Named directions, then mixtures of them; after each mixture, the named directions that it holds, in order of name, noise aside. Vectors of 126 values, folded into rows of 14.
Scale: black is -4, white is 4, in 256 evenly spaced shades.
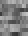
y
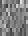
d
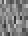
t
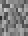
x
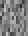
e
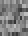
t, y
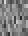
t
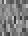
t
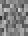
x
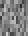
e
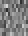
d, x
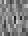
t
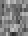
e, y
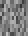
e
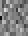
e, x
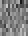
d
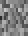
x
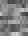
y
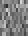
d, x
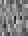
t
